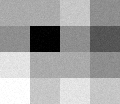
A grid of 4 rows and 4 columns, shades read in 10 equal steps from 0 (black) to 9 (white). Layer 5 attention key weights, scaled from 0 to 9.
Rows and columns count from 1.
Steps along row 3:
down same down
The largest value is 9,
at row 4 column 1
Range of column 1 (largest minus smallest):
4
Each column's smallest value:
5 0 5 3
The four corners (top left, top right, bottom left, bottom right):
6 5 9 7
